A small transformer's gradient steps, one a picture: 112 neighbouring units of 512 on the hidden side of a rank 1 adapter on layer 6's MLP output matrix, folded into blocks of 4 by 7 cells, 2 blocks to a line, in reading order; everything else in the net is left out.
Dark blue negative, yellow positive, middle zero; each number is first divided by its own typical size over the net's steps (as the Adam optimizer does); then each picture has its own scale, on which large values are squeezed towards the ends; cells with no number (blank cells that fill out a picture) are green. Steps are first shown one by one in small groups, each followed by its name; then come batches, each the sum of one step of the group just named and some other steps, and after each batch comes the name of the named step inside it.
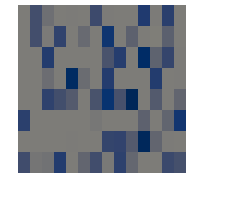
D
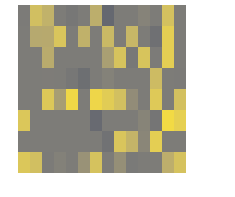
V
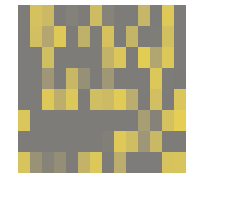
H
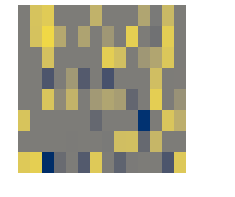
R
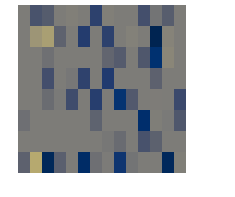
R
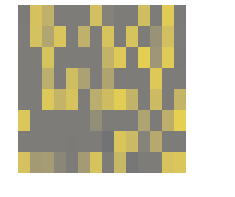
H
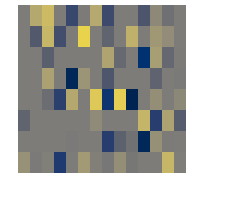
D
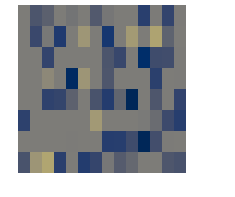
D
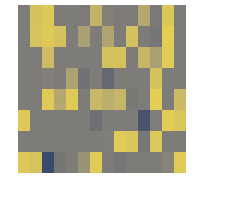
R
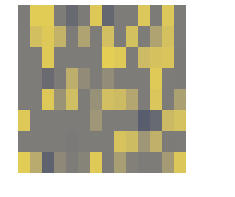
R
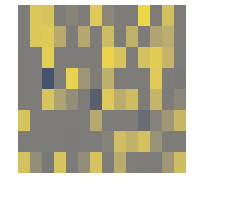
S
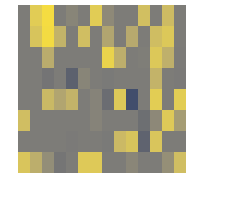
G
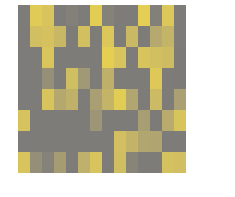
S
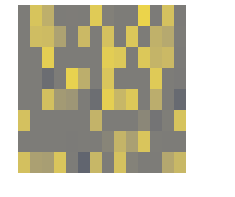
S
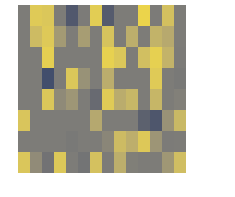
S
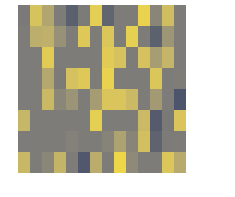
S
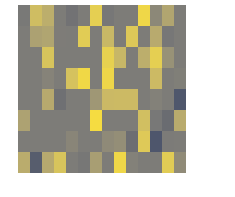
S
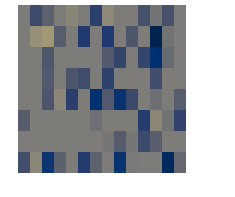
G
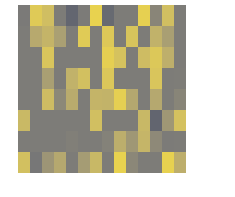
S
